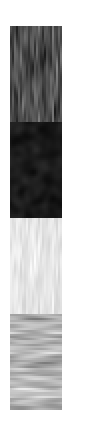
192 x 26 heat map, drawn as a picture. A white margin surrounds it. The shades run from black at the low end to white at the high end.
The table splits into 4 rows of 1 panel. Panel 1,1: low, streaked downward. Panel 2,1: very low, blotchy, faint in contrast. Panel 3,1: very high, streaked downward, faint in contrast. Panel 4,1: high, streaked across.
